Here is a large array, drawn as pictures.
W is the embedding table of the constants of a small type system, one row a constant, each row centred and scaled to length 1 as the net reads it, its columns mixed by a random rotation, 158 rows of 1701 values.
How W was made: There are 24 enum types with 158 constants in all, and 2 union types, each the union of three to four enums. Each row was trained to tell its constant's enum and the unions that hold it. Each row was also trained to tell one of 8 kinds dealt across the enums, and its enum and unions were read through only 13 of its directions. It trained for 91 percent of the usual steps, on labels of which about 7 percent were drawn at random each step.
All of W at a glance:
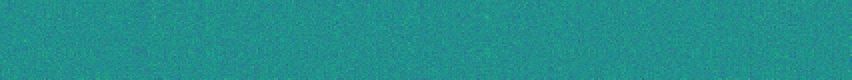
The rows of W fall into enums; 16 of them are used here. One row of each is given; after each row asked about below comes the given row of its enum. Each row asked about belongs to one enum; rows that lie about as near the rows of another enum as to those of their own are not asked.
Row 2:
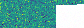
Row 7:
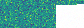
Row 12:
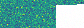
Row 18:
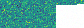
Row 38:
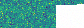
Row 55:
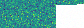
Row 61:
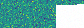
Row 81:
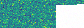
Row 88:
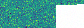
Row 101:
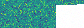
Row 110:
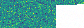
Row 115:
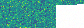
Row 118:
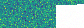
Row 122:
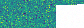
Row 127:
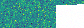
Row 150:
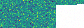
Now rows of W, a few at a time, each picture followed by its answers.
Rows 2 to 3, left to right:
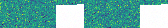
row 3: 18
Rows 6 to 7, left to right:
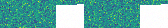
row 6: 115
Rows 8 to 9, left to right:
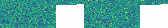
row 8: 12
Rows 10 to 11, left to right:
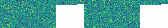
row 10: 115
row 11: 2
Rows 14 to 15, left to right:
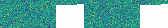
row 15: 18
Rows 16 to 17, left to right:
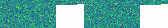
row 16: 61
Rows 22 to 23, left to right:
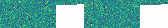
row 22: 118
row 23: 115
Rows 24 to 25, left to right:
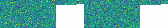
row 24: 18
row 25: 127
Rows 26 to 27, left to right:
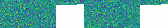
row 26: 101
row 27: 110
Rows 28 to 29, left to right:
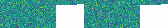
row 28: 127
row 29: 127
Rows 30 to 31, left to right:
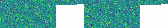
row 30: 122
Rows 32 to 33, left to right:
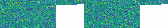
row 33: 81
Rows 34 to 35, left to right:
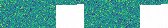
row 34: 12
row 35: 122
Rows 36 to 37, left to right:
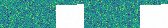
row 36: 12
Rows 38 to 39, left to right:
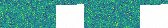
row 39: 110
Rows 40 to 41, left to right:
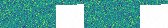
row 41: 88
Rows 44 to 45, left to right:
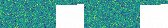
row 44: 2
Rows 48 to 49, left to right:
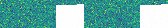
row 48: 81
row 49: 122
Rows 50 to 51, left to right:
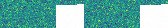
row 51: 127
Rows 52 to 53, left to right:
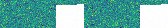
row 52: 150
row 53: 110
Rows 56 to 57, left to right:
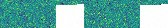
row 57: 2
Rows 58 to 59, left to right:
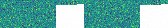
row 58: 88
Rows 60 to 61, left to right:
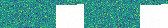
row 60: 110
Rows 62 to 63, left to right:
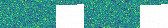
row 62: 122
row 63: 115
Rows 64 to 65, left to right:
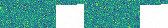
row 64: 2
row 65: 81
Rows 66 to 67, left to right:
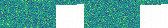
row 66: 122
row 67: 2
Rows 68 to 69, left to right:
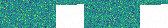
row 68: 2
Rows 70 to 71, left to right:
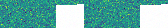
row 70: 12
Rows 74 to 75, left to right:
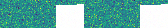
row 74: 18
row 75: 7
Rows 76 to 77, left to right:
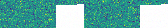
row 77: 118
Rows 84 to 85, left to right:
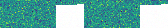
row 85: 61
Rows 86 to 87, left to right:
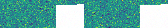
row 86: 127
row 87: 18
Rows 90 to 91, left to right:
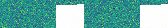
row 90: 81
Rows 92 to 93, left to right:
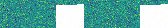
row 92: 150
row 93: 61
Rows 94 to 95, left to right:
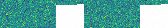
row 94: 118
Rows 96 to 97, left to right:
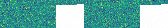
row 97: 61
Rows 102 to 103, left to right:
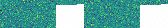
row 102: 150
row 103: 115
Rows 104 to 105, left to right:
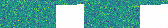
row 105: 12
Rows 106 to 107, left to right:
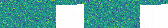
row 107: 122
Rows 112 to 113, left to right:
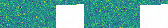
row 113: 127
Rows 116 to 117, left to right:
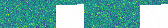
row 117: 38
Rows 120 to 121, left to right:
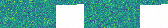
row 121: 122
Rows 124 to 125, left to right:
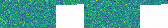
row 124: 118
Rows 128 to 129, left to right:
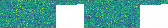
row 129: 150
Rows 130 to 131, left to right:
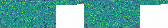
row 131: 110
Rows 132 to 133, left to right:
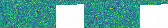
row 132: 101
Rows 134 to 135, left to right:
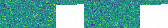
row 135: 110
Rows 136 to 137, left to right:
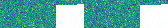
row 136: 110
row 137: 81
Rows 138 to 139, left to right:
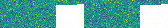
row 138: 61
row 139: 81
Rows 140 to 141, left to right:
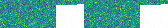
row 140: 118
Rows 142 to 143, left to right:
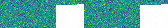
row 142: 7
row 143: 101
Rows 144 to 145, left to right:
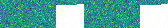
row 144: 12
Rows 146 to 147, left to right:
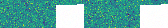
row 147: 61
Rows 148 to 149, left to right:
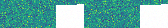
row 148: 127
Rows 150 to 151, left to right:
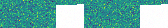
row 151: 101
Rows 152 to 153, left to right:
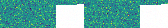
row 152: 12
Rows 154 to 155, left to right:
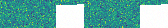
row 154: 2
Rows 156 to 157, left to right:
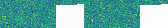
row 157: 61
